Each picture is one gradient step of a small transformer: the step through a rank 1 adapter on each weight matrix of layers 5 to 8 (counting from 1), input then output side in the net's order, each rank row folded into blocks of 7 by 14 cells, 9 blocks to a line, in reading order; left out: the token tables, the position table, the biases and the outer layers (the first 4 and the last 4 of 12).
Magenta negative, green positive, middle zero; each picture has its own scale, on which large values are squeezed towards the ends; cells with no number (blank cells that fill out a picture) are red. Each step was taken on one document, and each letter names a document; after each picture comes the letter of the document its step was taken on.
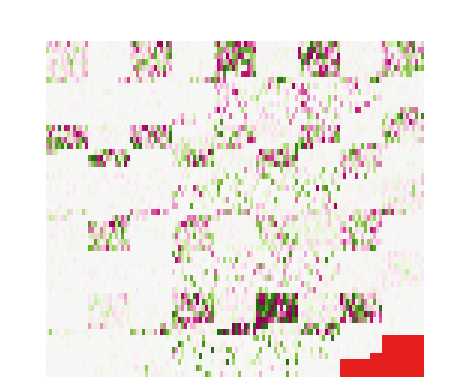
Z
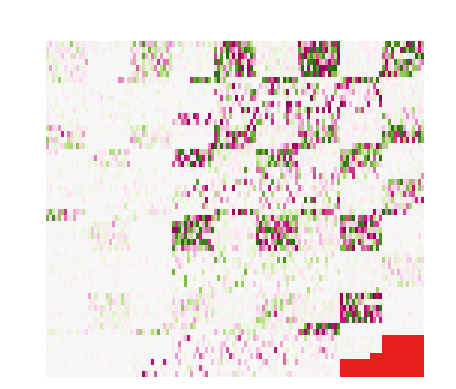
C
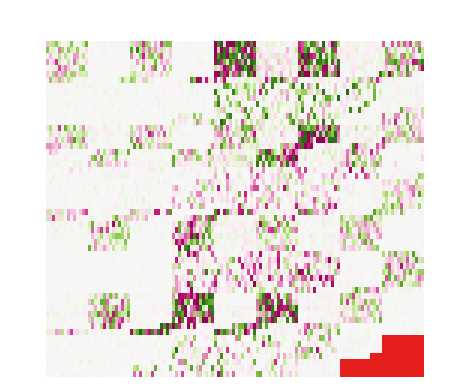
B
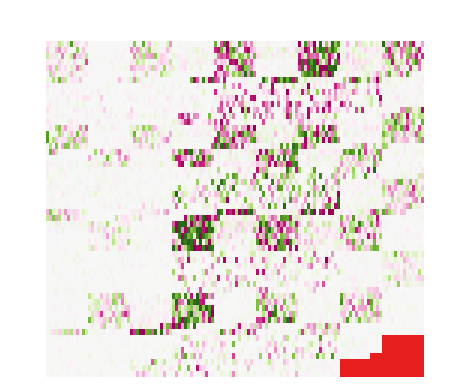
C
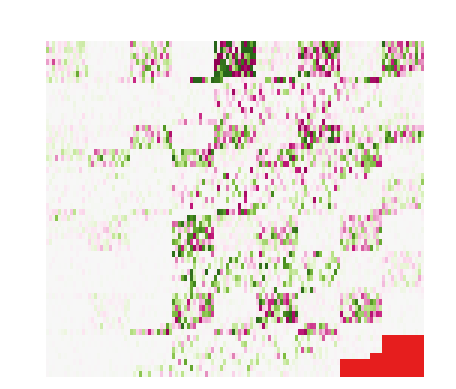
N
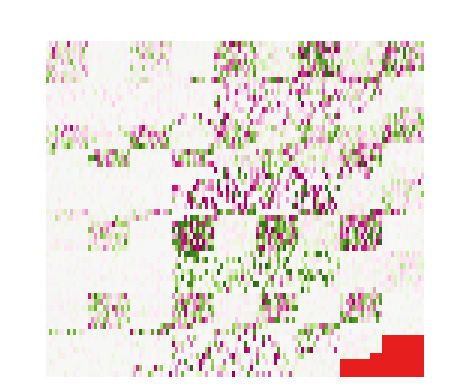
B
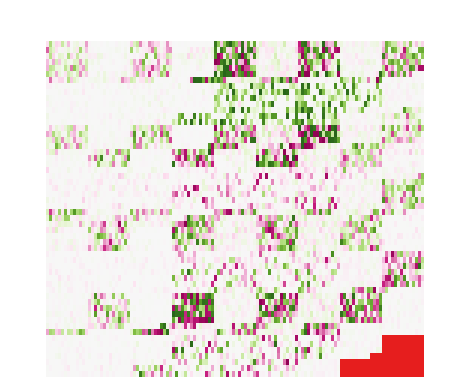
N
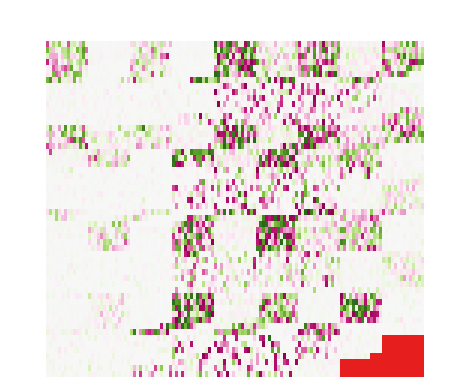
B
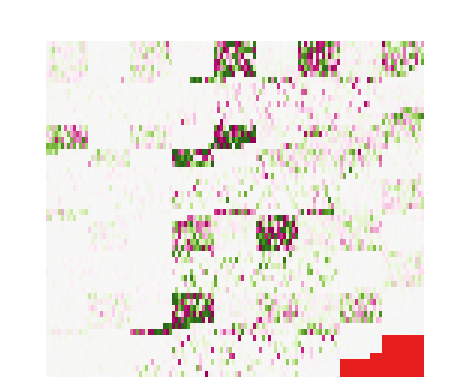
Z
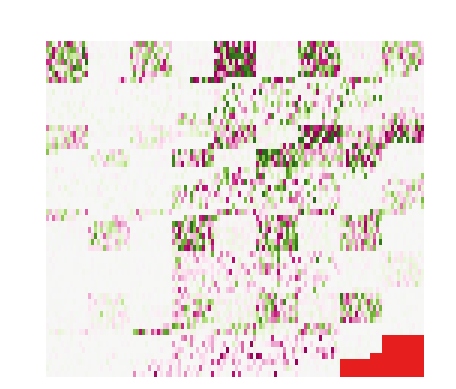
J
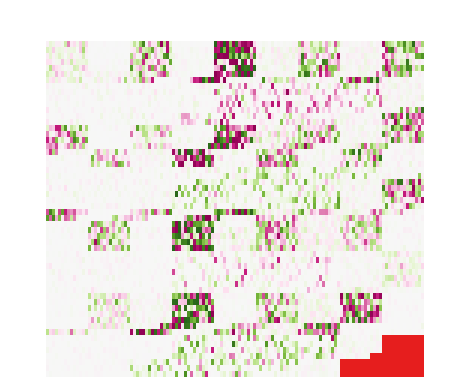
C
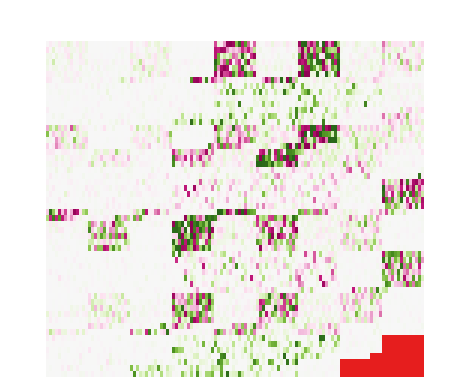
N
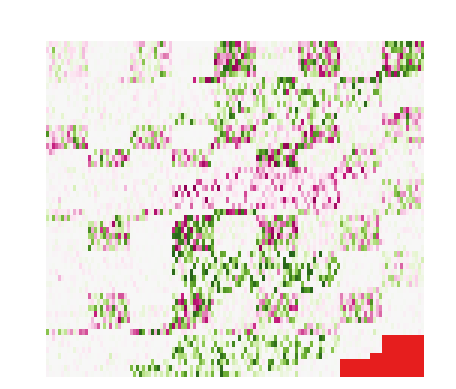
N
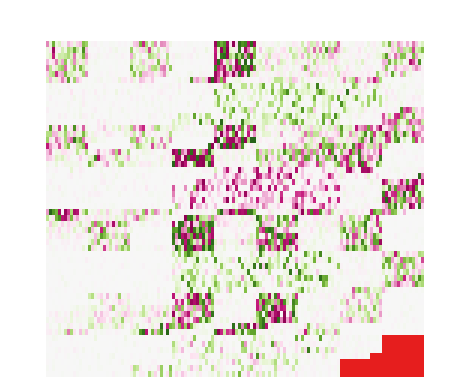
B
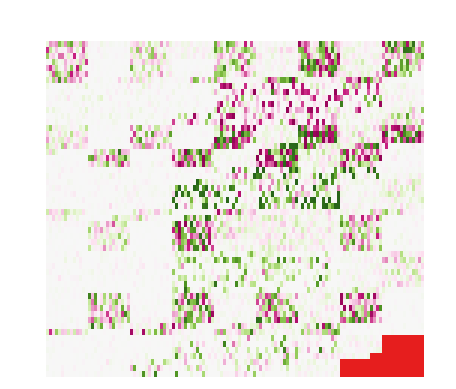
C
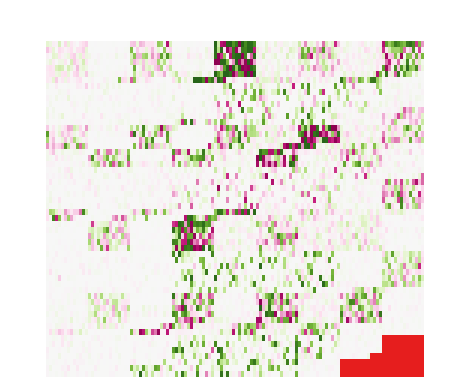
N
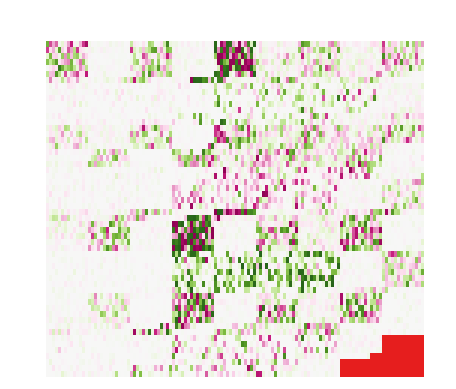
B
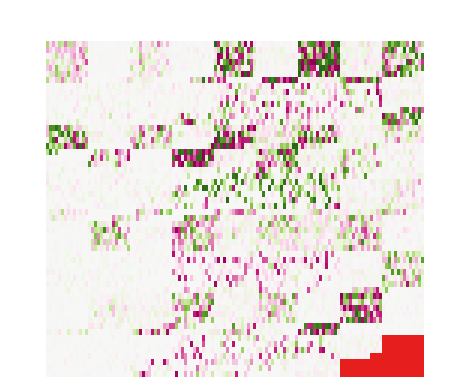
C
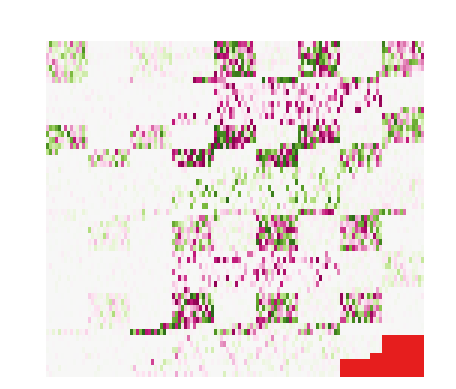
C
